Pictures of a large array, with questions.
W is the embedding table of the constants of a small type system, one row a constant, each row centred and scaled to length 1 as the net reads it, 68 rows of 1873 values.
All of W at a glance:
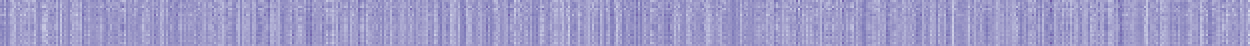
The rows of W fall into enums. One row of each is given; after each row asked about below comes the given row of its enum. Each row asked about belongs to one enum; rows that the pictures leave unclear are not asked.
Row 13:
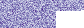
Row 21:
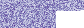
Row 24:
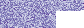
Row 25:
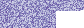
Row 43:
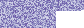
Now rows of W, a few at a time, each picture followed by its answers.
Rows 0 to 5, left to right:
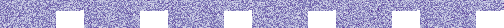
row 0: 25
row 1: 24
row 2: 24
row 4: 13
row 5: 24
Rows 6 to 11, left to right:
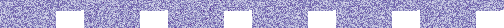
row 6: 43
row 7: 21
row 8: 13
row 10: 43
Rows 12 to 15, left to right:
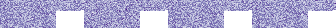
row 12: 24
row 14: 24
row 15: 24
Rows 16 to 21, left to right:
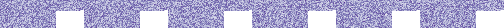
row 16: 25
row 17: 25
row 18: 43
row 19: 21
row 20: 24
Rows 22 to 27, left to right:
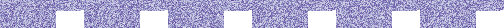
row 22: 21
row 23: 21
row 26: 43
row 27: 25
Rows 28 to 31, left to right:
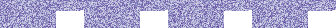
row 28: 25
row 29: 43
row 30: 21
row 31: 25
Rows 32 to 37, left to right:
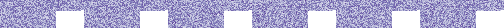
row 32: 43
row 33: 43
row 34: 24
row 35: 21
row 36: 43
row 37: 21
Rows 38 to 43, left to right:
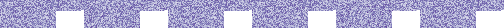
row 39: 25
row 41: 43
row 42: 21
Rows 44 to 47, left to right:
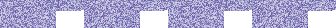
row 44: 43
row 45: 25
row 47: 25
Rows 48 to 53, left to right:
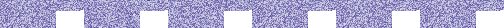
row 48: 25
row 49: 24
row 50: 43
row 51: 25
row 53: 25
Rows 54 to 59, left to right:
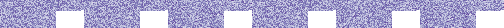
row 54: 43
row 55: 43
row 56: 24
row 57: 43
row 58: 25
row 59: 24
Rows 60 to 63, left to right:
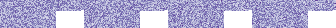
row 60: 43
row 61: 25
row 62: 21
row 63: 24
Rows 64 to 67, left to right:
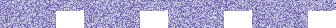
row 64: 25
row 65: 25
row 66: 43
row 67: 24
